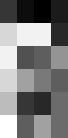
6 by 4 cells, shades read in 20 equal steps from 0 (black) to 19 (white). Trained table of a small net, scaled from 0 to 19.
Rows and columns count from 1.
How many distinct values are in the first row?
4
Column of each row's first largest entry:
1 2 1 1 1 1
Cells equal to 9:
1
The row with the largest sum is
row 2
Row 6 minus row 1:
15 6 12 6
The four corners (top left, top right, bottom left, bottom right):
4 2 19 8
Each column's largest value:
19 18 18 11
